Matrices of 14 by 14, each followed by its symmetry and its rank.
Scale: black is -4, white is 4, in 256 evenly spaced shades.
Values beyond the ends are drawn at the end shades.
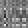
neither, rank two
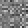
neither, rank three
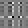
neither, rank one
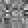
neither, rank three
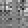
neither, rank three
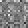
neither, rank three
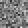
neither, full rank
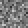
neither, full rank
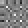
symmetric, rank three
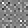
symmetric, rank three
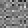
neither, rank three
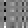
neither, rank one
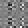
neither, rank two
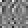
neither, rank two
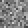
neither, full rank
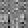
neither, rank three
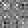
symmetric, rank three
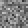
neither, full rank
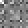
symmetric, rank three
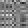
neither, rank two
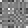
symmetric, rank three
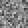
neither, full rank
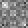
symmetric, rank three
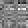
neither, rank two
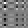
neither, rank one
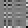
neither, rank one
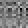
neither, rank two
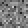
neither, full rank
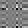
neither, rank one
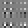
neither, rank one
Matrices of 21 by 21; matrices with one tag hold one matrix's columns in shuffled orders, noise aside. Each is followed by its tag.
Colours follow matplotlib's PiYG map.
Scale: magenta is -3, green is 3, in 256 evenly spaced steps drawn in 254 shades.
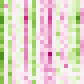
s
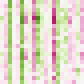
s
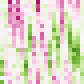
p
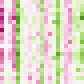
s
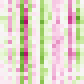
s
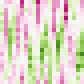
p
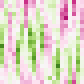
p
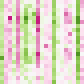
s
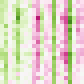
s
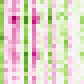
s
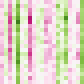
s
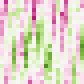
p
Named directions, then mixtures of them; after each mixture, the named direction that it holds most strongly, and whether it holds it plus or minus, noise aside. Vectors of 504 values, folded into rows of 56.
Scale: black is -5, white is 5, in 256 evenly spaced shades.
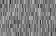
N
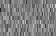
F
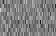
F, minus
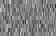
F, minus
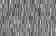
N, minus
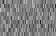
F, minus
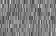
N, minus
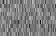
N, plus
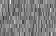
N, minus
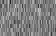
N, plus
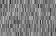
N, plus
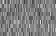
N, minus
